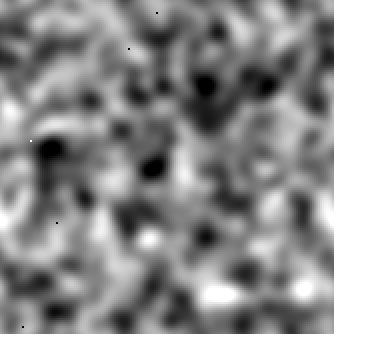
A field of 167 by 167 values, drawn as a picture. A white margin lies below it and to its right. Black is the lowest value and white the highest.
No overall slope runs across the table. Neither half mirrors the other. Overall the values sit about 50% of the way up the scale. There is no seam. Five lone cells stand out: one far higher and four far lower than their neighbours. The top middle is the ninth with the lowest average.
